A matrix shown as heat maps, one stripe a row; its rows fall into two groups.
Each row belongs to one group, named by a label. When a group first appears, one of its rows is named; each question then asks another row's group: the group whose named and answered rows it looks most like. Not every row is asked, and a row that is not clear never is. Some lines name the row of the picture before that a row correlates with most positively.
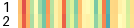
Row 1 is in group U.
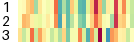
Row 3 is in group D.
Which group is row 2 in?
D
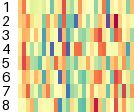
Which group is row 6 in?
D
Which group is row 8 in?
D
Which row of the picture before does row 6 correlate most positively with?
2
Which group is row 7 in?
U
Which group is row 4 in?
U
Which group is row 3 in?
D
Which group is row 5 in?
U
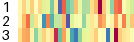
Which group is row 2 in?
U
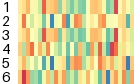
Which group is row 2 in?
U
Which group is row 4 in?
D
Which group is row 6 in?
U
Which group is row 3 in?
D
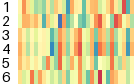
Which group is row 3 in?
U
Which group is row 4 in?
U
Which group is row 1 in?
U
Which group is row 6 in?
D
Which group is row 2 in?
D
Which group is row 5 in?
U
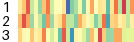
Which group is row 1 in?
U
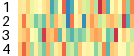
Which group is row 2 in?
U
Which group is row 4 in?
U
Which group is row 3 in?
D
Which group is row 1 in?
U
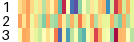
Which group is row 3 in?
D
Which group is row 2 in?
U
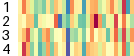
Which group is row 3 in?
U
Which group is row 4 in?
U
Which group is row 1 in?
U
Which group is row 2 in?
D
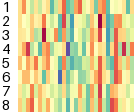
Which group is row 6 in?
D
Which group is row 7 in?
D
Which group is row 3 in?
D
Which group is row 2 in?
D
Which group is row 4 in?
U
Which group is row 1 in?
U
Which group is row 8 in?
D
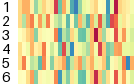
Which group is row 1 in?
D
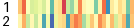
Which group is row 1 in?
U
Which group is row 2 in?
U
